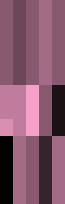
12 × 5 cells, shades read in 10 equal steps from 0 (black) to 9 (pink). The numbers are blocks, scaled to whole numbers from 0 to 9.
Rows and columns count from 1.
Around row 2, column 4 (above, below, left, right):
6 6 5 5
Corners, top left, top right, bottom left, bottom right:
5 5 0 6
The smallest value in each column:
0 4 5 2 1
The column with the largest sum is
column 3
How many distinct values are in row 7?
4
